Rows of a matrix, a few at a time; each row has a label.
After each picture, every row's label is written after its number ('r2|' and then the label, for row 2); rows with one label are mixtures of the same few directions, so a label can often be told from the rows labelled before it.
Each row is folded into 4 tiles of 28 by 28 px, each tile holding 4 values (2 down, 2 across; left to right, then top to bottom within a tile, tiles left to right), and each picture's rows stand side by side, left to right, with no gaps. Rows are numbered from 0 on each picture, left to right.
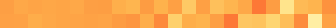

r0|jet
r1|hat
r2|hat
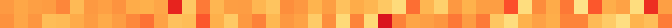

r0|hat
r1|hat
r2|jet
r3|hat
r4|hat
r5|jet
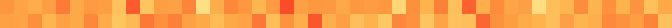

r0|hat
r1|jet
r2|hat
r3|hat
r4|jet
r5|jet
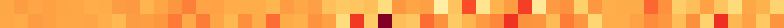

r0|jet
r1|hat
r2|hat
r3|hat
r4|jet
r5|jet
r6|hat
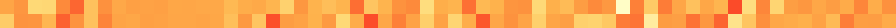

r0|jet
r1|jet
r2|hat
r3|jet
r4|jet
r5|hat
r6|hat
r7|hat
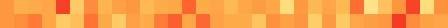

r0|hat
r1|hat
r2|hat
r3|jet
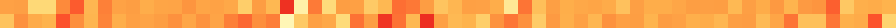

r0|jet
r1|hat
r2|hat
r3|hat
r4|hat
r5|hat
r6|hat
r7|jet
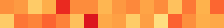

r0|hat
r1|hat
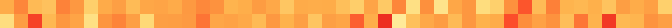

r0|jet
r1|jet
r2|hat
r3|hat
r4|jet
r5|hat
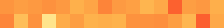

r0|hat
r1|hat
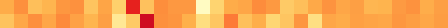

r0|jet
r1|jet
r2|hat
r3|jet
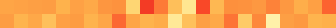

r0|hat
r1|jet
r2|hat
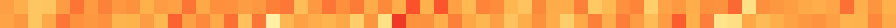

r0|jet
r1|hat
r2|hat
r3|hat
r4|jet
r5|jet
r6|hat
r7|hat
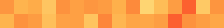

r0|jet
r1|jet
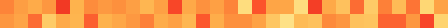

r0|hat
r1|hat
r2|jet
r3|jet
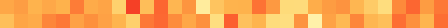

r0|hat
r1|jet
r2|hat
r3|jet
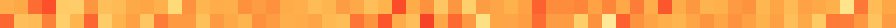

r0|jet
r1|hat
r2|jet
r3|hat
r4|jet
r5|hat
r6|jet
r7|hat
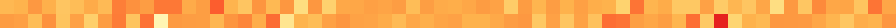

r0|hat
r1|hat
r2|hat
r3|hat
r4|hat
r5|hat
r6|hat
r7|jet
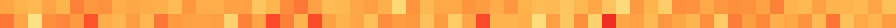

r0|jet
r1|hat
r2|hat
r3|hat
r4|jet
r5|hat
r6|hat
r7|hat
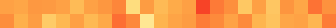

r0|hat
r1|jet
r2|jet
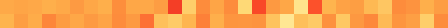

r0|hat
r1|hat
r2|jet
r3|jet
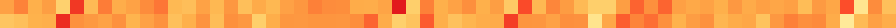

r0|hat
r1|jet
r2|jet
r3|hat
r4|hat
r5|jet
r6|jet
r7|hat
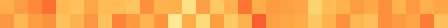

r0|jet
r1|hat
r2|jet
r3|jet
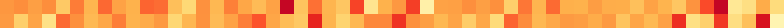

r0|hat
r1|jet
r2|hat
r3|jet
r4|hat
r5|hat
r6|jet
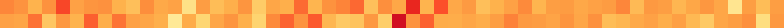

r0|hat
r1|hat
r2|jet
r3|hat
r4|jet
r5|hat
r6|hat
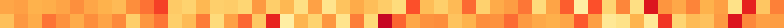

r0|hat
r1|jet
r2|hat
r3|hat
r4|jet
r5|jet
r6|hat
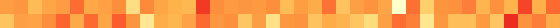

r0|hat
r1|jet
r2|hat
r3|hat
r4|hat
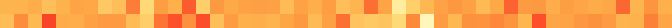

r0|hat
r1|jet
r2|hat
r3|hat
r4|hat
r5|hat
